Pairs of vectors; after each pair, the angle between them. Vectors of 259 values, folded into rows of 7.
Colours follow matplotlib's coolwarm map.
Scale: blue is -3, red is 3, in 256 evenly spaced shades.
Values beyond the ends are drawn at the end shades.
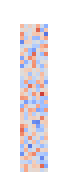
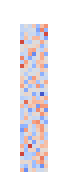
nearly opposite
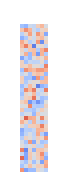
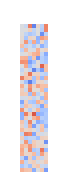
orthogonal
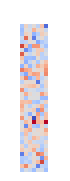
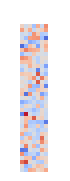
partly opposed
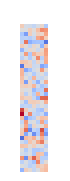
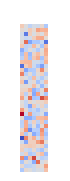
nearly parallel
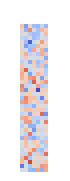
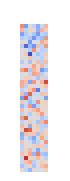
partly aligned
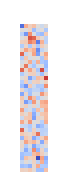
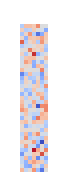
partly aligned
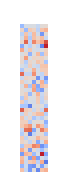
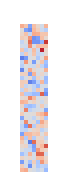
orthogonal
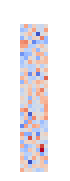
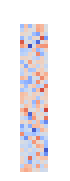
partly aligned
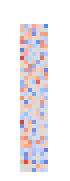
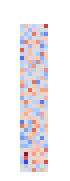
nearly opposite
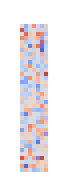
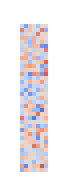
partly aligned
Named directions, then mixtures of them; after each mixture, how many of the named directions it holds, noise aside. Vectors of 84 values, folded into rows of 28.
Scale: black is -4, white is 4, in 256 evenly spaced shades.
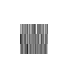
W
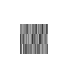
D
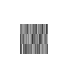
one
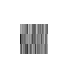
two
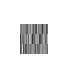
one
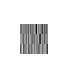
two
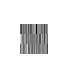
one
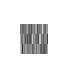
one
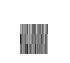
two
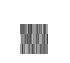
two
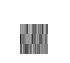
two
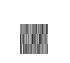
one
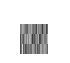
one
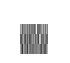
two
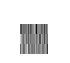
one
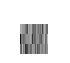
two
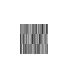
one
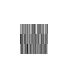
one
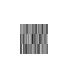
one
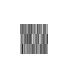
one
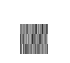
one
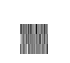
one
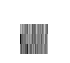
two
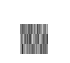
one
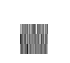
one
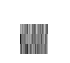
two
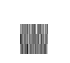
one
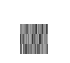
one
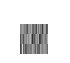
one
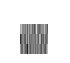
one
